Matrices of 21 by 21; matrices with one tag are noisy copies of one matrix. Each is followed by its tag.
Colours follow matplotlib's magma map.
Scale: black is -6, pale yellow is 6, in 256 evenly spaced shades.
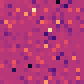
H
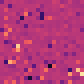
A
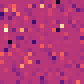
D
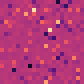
H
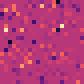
D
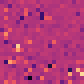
A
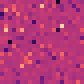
D
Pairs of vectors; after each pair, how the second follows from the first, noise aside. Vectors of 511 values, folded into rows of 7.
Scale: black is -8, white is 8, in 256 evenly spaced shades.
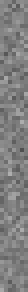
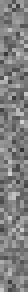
scaled up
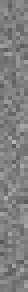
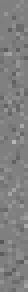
partly zeroed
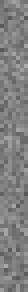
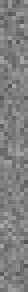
reversed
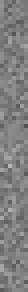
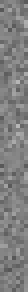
reversed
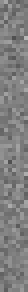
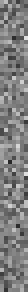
scaled up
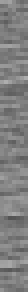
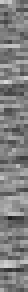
scaled up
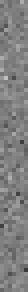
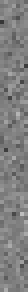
reversed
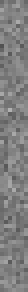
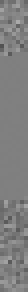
partly zeroed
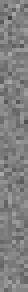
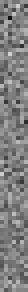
scaled up
